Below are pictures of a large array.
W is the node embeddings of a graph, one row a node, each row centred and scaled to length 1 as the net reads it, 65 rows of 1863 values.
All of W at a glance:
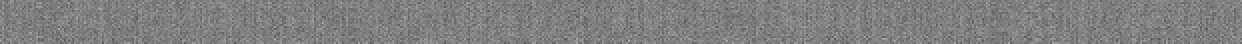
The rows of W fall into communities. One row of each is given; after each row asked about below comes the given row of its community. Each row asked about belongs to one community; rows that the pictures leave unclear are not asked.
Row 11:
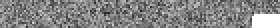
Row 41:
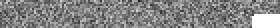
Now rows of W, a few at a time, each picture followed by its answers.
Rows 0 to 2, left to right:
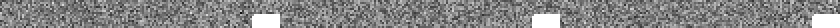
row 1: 11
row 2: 41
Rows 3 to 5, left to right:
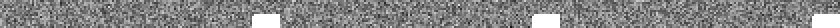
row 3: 11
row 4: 11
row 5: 11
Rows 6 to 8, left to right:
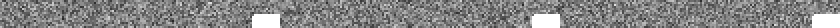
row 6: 41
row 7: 41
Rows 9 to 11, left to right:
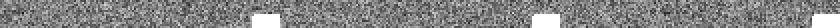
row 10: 11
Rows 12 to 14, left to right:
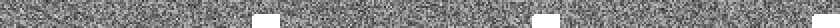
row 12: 41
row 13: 41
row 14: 11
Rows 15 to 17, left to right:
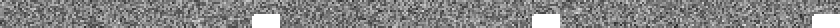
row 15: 41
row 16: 41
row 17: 11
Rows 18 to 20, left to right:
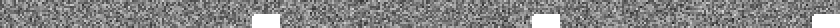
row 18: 11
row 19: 41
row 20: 41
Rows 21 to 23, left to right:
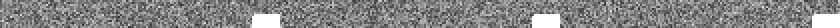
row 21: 11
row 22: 41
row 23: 11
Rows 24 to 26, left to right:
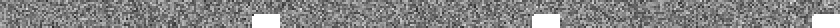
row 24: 11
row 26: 41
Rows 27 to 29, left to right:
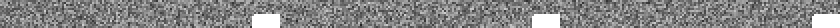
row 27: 41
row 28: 11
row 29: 41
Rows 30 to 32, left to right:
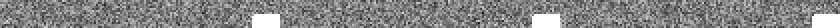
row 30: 41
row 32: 11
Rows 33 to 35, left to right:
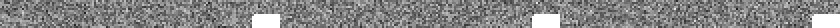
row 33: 41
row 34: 11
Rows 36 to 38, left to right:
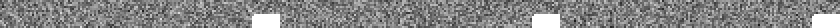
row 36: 11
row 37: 11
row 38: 11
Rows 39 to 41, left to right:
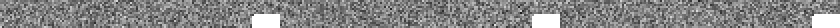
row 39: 41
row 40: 41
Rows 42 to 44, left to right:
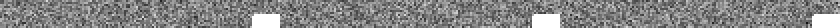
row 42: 11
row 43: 41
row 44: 41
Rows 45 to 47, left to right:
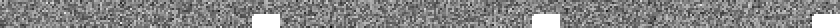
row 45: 41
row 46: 11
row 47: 41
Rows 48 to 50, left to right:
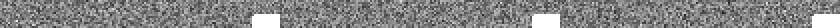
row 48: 41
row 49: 11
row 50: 41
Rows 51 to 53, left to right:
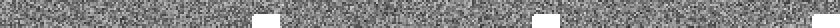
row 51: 41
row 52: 41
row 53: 11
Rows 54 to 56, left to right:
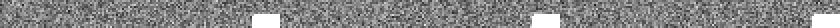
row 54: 11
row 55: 11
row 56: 11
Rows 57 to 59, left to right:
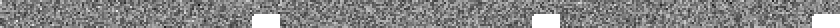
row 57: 41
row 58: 41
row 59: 41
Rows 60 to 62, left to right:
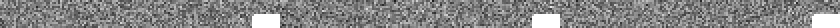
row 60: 41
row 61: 41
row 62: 11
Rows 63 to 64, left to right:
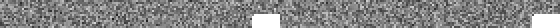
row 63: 41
